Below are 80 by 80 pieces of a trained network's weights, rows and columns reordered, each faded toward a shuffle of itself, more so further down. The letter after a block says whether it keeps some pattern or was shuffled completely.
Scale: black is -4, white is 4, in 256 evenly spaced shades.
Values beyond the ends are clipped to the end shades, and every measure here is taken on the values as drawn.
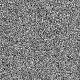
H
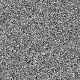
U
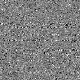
H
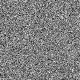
U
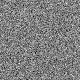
U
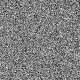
U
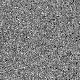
U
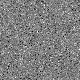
U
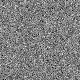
U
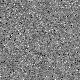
U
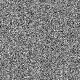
H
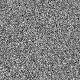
U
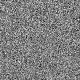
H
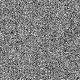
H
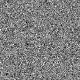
H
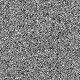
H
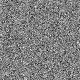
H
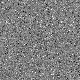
U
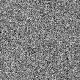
H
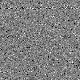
H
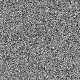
U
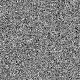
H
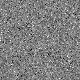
U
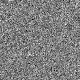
H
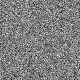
U
